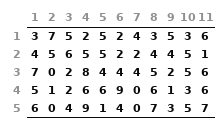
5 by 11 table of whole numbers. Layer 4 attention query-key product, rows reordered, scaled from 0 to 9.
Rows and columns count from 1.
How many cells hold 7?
4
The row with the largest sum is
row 3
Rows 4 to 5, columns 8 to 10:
6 1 3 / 7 3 5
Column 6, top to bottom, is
2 2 4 9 4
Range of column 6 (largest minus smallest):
7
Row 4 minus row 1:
2 -6 -3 4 1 7 -4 3 -4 0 0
